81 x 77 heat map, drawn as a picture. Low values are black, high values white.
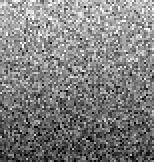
No row or column stands out. The values follow a bell shape. On average the colour sits 50% of the way up the scale. There is an overall slope up to the top. There are no regular stripes.
